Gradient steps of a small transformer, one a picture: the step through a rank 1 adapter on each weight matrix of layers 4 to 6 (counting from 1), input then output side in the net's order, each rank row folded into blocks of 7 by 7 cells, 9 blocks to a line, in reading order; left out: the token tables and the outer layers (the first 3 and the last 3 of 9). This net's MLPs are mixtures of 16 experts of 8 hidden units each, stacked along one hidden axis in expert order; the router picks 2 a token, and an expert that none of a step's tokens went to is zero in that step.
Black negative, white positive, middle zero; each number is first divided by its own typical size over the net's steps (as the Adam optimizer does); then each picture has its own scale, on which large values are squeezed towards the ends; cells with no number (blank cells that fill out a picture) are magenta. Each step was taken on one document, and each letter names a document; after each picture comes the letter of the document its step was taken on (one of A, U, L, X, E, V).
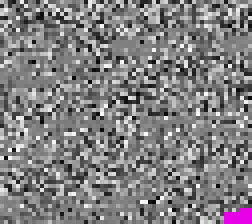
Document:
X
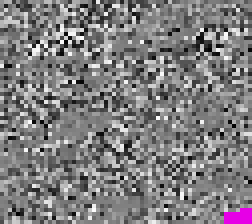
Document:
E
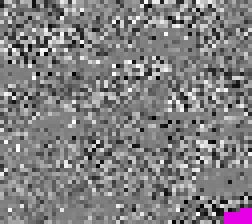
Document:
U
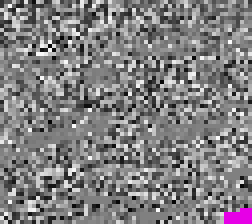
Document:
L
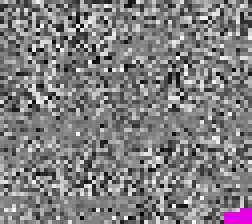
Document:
X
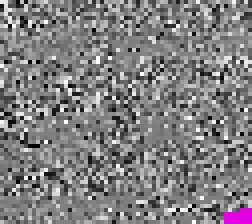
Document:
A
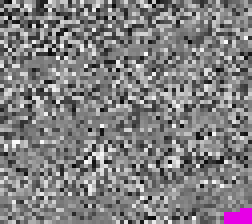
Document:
E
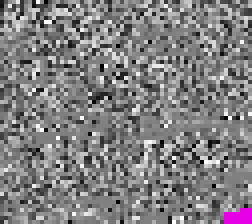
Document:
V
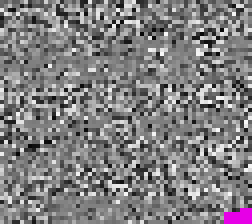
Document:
E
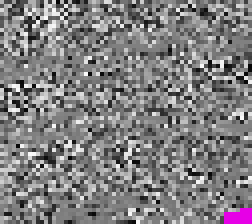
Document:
L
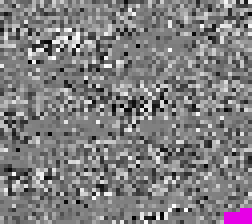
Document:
A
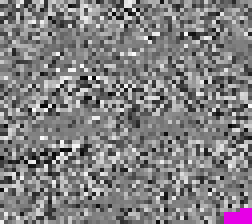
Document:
E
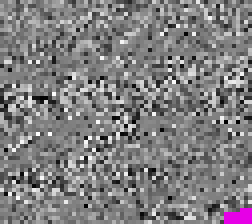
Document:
A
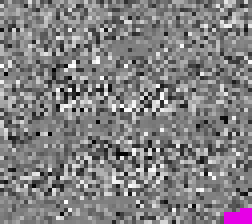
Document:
A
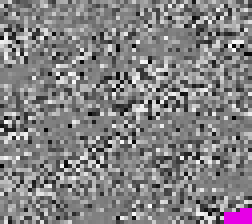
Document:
U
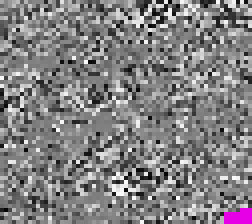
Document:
E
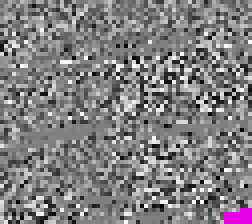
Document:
L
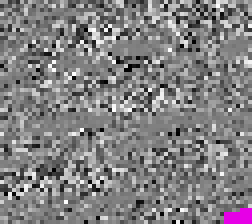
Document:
A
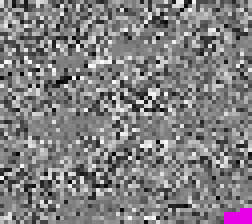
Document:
X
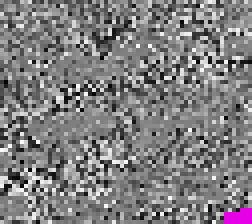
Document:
X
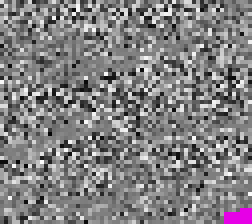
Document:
E
